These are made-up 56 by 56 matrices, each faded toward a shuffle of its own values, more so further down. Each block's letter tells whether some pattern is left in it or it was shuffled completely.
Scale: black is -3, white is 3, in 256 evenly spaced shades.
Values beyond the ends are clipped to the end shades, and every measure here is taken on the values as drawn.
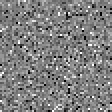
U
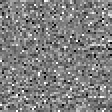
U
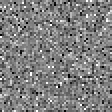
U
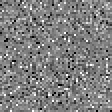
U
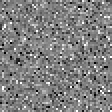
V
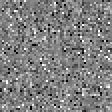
U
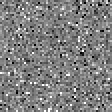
U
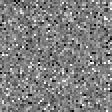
V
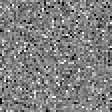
V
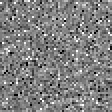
V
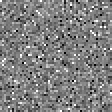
V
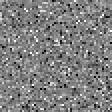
V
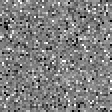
V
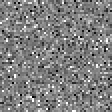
V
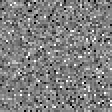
U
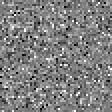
U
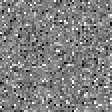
U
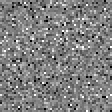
V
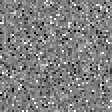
V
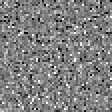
V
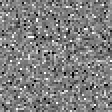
V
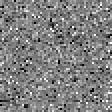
U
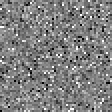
V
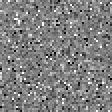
V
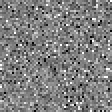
U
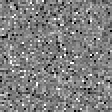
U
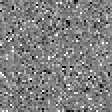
U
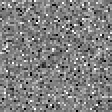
V
